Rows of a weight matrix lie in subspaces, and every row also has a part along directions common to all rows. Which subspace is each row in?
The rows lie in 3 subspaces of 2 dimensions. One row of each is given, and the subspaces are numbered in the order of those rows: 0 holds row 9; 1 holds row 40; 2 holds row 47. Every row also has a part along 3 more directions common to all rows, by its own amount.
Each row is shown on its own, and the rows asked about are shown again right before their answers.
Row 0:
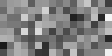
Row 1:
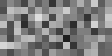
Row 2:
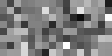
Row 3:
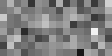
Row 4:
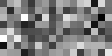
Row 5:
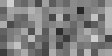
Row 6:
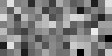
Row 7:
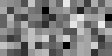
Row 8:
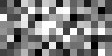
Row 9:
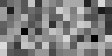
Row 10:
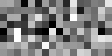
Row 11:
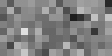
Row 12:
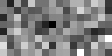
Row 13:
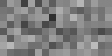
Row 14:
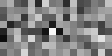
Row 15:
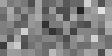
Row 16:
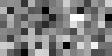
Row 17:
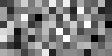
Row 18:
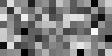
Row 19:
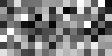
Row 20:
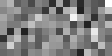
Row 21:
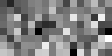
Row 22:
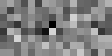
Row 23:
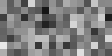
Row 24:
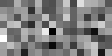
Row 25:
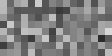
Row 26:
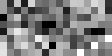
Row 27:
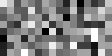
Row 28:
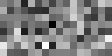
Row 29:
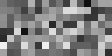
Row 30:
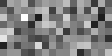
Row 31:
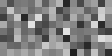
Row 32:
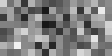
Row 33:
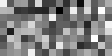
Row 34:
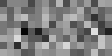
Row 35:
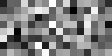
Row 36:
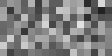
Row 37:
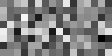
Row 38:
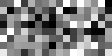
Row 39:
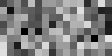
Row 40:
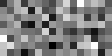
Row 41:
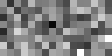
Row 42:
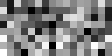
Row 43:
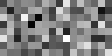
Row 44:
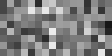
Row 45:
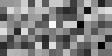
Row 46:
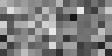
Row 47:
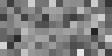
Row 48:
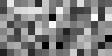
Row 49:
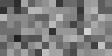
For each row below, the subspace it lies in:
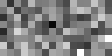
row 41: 2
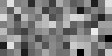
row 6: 2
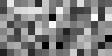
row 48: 1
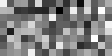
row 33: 1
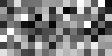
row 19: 2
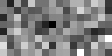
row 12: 2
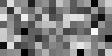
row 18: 2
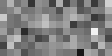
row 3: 2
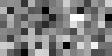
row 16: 2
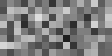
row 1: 1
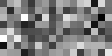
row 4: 2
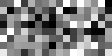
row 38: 2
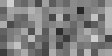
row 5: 1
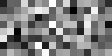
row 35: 0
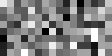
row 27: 1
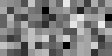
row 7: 2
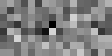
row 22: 1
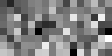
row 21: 0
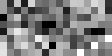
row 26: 2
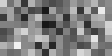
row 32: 2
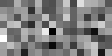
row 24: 1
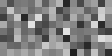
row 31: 0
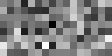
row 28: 0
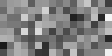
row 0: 2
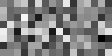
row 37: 1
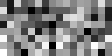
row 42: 1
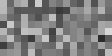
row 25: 1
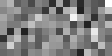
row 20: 2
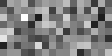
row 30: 2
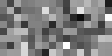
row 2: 2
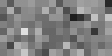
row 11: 2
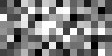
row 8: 0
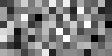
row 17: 1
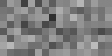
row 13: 1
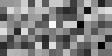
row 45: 0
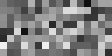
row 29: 0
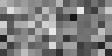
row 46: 0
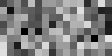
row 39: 0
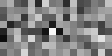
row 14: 1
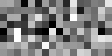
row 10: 1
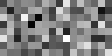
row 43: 0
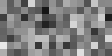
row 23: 2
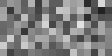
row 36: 0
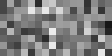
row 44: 1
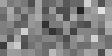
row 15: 0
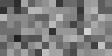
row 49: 0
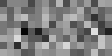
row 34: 2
